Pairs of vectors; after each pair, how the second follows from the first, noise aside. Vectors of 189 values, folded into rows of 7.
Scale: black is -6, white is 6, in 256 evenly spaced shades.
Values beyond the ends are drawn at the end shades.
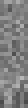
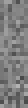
sign-scrambled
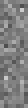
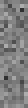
negated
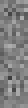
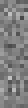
negated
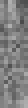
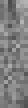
negated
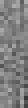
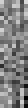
scaled up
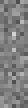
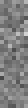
shuffled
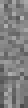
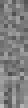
negated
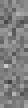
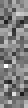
scaled up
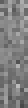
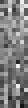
scaled up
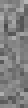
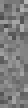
sign-scrambled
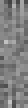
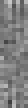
negated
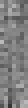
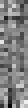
scaled up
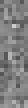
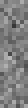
sign-scrambled
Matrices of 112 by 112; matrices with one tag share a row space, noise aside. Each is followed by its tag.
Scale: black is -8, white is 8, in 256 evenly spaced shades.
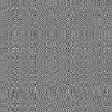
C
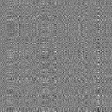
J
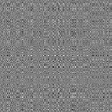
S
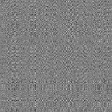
C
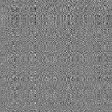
C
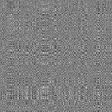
J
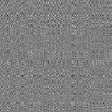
S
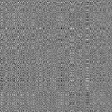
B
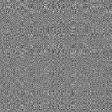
S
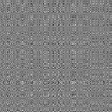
S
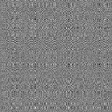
C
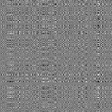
J
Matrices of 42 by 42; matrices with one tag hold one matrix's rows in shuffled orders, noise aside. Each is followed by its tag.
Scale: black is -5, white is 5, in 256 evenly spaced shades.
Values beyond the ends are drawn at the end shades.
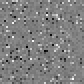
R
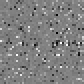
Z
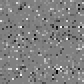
Z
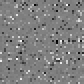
Z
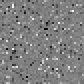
R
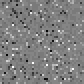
R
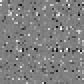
Z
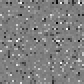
Z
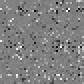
Z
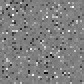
R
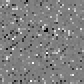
R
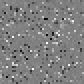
R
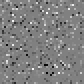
R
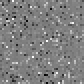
R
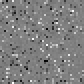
R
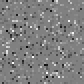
R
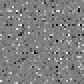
Z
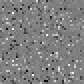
R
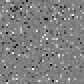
R
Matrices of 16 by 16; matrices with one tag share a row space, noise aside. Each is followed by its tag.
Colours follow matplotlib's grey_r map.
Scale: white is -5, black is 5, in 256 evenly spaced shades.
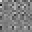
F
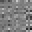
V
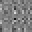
F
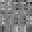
V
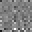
F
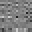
V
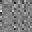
F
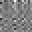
F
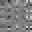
V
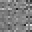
V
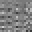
V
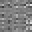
V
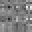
V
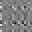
F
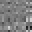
V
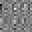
F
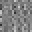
F
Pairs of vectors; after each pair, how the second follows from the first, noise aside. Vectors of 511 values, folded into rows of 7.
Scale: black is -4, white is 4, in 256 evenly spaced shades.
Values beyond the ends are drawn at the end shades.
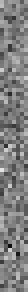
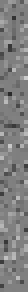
partly zeroed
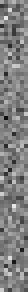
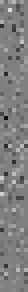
partly zeroed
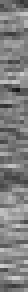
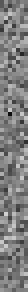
shuffled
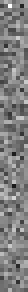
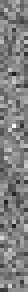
shuffled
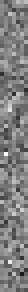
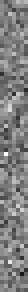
copied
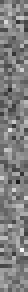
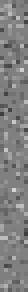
partly zeroed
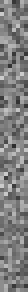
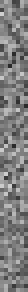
copied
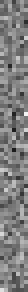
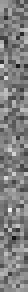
shuffled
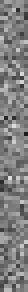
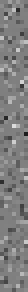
partly zeroed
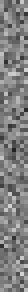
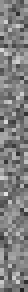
shuffled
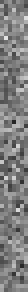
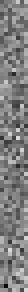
shuffled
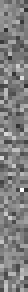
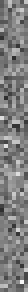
shuffled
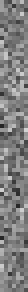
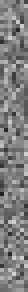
shuffled
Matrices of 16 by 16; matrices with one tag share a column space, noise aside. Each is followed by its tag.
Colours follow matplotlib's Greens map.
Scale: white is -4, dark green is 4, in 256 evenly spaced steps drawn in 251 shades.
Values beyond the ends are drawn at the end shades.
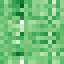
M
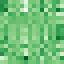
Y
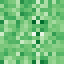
M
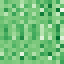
Y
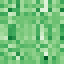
Y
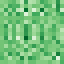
Y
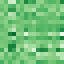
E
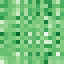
M
